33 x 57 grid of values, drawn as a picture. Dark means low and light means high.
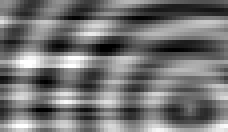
The grain runs across in streaks. Stripes running across repeat 4 times from top to bottom. Concentric rings centre on the bottom right.
